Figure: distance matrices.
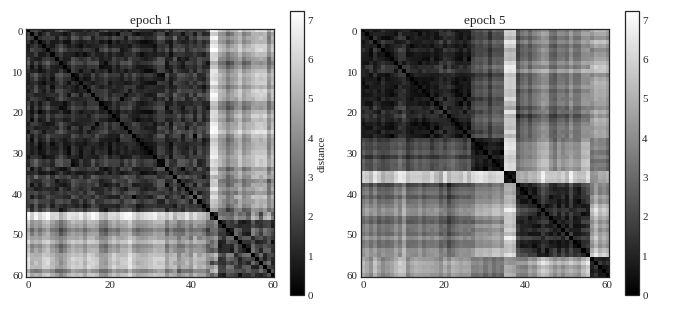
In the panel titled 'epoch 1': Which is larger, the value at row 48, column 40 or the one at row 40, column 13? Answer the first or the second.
the first
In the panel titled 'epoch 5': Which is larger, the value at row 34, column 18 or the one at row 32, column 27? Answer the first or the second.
the first
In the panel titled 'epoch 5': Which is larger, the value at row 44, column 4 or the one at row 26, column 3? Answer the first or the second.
the first
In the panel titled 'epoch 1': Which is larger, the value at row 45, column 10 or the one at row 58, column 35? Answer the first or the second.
the first
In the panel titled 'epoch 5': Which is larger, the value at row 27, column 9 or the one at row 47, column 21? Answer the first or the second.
the first
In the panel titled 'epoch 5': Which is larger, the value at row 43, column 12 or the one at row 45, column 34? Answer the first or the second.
the second
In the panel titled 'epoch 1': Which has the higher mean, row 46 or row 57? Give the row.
46
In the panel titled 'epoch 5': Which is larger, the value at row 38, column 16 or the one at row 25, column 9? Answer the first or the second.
the first
